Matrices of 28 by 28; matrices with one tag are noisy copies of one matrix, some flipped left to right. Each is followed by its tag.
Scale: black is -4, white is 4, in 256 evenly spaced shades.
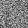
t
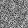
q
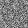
q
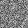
q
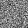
t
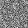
q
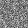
q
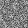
q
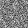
q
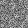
q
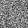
t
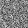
q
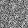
q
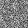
q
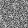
q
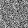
q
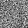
t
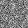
q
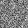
q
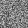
t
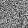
t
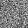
t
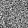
t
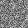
q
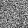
t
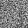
t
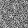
q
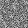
q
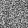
t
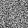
t
